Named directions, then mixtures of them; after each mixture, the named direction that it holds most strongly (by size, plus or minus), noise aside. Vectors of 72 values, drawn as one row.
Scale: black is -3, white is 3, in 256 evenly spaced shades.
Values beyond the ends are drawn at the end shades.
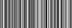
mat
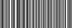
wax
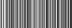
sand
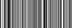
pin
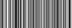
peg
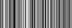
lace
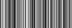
lace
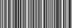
peg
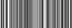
pin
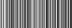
sand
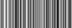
peg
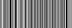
wax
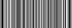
wax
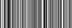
pin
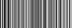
sand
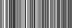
lace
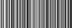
sand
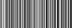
sand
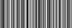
mat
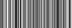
peg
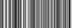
peg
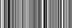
pin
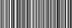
wax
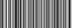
peg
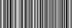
wax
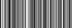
pin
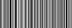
wax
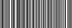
wax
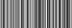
mat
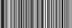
pin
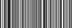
pin
